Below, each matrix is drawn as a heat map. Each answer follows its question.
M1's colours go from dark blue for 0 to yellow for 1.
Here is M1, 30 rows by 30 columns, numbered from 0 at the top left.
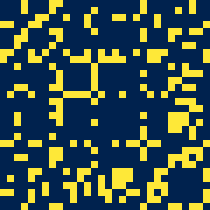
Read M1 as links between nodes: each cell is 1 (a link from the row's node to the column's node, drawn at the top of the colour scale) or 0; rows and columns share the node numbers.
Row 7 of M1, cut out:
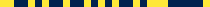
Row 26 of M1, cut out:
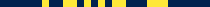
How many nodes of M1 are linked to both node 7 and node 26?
8
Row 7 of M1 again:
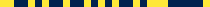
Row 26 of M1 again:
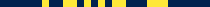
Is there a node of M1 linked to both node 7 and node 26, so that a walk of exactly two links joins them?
yes
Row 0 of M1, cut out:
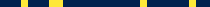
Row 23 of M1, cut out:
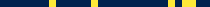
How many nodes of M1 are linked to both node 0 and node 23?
2
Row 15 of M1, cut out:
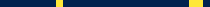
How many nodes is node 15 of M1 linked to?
3
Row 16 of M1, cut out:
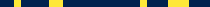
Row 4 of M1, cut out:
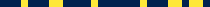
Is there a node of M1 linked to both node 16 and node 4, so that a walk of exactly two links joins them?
yes
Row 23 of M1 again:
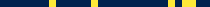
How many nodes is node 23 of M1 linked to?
5
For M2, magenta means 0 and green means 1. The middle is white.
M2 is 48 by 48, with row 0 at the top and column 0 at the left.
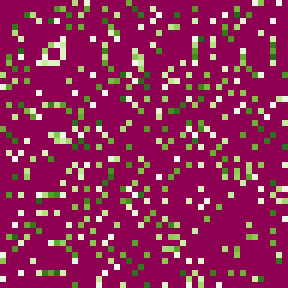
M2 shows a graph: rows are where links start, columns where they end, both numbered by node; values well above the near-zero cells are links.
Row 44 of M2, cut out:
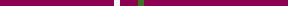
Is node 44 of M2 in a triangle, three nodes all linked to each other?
no
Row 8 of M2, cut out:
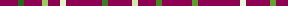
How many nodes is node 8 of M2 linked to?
9
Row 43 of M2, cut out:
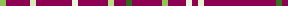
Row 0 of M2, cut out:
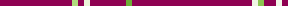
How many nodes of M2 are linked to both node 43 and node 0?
3
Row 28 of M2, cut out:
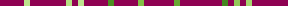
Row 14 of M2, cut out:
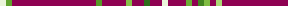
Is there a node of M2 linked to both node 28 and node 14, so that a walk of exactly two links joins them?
no
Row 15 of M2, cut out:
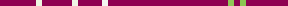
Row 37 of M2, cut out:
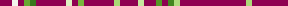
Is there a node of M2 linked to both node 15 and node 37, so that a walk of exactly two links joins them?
no
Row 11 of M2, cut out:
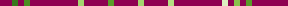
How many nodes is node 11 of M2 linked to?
9
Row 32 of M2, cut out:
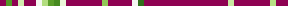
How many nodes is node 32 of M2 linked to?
12
